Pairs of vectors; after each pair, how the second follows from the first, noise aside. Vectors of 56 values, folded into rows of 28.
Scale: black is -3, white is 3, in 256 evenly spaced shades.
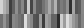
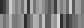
negated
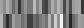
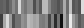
negated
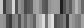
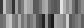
negated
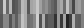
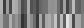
negated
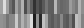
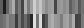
negated
